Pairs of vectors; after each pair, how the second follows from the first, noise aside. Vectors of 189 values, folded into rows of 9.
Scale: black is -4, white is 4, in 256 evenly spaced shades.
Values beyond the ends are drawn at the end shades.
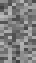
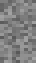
shrunk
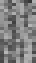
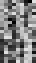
scaled up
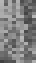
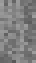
shrunk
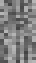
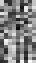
scaled up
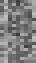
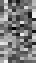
scaled up
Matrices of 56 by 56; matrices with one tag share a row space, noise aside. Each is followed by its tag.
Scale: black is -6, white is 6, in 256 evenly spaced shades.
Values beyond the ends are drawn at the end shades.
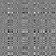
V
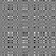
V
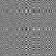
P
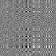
P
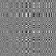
P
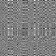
V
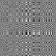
P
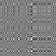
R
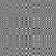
P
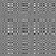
V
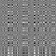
V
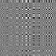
P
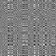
V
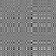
R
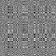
V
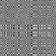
R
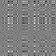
V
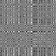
R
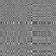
R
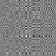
P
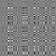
V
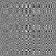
P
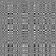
V
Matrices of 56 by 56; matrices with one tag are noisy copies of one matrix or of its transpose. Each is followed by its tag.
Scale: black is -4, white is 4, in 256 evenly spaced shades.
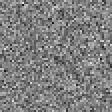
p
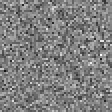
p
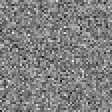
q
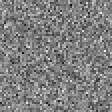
p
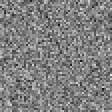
q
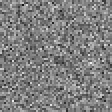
p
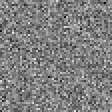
q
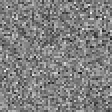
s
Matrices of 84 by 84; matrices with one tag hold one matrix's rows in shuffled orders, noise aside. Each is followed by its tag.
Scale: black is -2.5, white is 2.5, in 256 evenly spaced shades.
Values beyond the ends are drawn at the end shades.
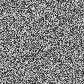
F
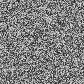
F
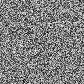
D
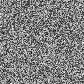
F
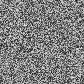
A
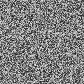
D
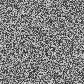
F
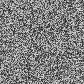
A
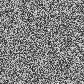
A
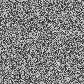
D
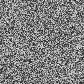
A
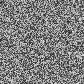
A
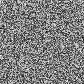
F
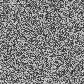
F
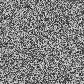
A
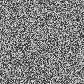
D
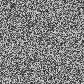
D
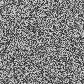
F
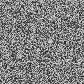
D
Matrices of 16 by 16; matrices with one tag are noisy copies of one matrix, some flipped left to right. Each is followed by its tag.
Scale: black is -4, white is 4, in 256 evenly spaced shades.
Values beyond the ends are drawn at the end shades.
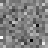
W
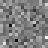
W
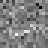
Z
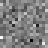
W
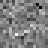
Z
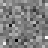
W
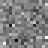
W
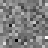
W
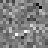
Z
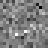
Z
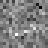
Z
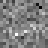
Z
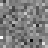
W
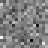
W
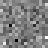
W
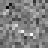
Z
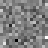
W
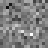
Z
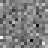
W
